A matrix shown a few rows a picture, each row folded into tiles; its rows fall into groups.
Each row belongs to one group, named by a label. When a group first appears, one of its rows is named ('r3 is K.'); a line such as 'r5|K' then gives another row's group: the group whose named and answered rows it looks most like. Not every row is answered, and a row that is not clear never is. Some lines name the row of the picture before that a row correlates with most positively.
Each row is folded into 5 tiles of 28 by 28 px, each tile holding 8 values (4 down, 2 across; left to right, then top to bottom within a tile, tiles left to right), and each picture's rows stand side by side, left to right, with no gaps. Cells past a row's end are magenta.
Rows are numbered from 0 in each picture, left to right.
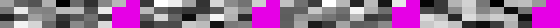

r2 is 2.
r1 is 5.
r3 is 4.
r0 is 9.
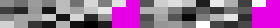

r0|2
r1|5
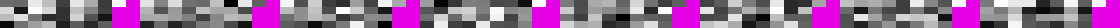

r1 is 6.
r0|5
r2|6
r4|9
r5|9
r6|5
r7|5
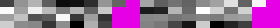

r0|4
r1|2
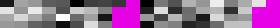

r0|4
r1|9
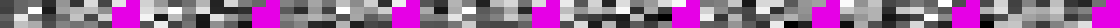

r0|2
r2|2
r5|6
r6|6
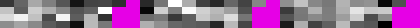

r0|4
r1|4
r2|2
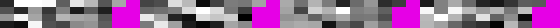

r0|5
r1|4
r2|4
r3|4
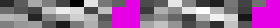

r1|4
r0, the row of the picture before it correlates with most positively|1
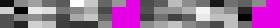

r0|5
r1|4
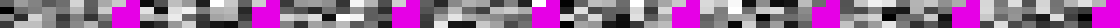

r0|9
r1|5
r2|5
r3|2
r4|9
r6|5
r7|6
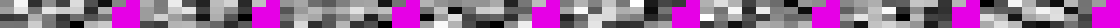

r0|9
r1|5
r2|2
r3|9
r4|9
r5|6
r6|5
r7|4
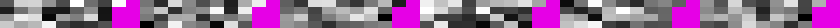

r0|5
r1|9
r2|4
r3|6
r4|4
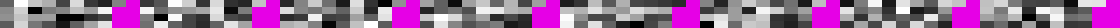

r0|9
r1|9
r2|9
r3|2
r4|4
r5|2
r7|6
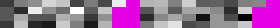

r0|2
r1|9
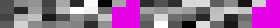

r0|2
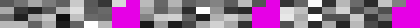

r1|6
